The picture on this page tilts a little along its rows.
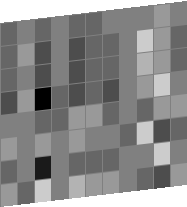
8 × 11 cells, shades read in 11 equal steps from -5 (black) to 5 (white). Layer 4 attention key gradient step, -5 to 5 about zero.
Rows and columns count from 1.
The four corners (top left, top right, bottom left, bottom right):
-1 0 1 1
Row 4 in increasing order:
-5 -2 -2 -2 -1 -1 0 0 1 1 3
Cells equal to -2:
9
